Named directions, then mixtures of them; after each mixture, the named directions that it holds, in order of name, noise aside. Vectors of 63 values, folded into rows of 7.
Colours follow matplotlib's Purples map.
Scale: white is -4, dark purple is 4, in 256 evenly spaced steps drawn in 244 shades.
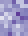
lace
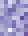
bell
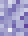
bell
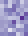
bell, lace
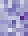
bell, lace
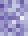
bell, lace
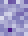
bell, lace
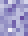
bell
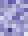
bell, lace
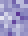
lace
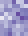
lace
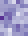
bell, lace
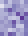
bell, lace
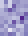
bell, lace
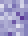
bell, lace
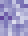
lace
